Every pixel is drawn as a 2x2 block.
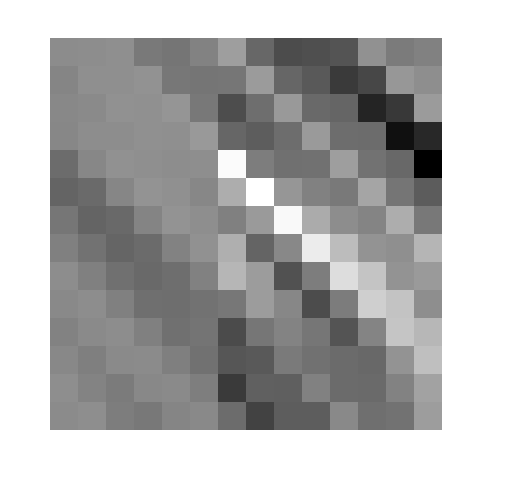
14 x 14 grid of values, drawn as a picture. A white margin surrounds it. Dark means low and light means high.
Grain: diagonal, down to the right. Seam: vertical, 40% of the way across, the left part calmer. Slope: none. Ninth with the lowest average: top right.
